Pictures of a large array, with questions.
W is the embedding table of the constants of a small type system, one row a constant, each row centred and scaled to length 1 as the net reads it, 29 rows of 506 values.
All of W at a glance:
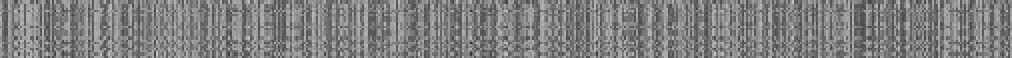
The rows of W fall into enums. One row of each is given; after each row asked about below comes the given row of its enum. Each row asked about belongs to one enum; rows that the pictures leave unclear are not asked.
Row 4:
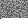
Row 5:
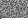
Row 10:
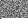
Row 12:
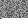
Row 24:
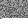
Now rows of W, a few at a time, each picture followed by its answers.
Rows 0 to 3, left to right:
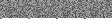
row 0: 24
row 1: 24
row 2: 12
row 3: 12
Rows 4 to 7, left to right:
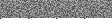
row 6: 10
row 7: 4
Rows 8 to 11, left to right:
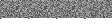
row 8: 10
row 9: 10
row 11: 12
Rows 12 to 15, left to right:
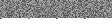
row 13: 24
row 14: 12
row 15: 10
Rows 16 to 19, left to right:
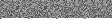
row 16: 10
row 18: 24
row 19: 24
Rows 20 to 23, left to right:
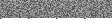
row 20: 4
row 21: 5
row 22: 10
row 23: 12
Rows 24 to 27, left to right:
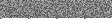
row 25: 4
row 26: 5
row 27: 5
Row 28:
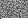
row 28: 4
